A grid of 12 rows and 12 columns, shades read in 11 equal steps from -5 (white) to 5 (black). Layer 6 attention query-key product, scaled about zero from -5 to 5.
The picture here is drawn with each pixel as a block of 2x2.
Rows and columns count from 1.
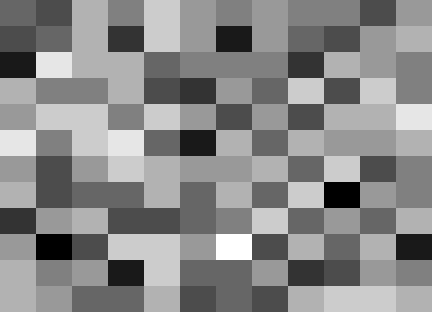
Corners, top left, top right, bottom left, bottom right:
1 -1 -2 -2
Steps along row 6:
up down down up up down up down up same down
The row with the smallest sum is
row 5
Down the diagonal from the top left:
1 1 -2 -2 -3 4 -1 1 1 1 -1 -2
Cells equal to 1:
21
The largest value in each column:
4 5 2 4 2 4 4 2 3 5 2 4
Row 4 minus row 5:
-1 3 3 -2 5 4 -3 2 -5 4 -1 4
